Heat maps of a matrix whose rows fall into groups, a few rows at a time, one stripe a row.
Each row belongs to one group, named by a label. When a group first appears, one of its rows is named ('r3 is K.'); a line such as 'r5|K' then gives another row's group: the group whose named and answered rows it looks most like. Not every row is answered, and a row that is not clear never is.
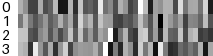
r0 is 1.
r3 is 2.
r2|1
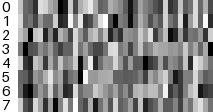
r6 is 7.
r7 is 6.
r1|1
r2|2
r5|7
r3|7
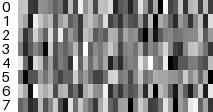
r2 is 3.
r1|2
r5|7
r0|1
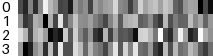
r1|3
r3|3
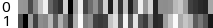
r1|3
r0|2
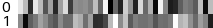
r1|3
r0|2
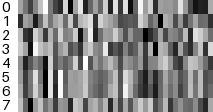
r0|2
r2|6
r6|3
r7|2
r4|7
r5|3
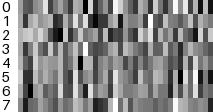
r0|6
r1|3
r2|2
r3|3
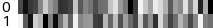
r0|7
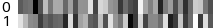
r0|1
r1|1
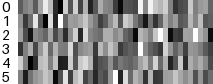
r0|7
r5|3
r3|1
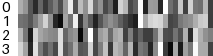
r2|6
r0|1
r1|7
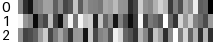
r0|7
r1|1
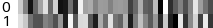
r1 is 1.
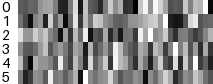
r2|2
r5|7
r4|6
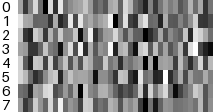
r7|3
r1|1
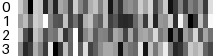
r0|2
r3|7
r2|6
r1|2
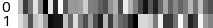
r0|3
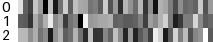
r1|7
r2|6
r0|2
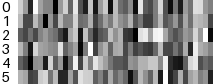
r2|7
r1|6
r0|6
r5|1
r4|7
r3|6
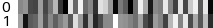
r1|6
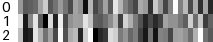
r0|6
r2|3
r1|3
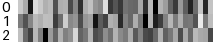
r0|2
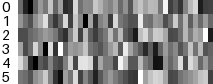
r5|7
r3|3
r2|7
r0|7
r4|1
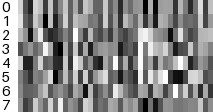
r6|6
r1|2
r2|2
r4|2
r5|7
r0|2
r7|3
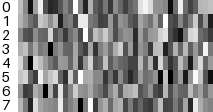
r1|1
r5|1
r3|6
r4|2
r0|2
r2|7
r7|6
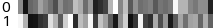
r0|3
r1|1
